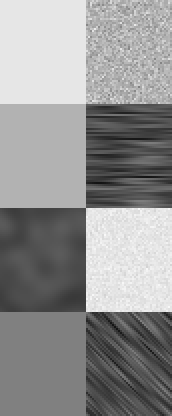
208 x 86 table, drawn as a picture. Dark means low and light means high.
The table splits into 4 rows of 2 panels. Panel 1,1: very high, flat. Panel 1,2: high, fine-grained. Panel 2,1: high, flat. Panel 2,2: low, streaked across. Panel 3,1: low, smooth, faint in contrast. Panel 3,2: very high, fine-grained, faint in contrast. Panel 4,1: middling, flat. Panel 4,2: low, slanting down to the right.
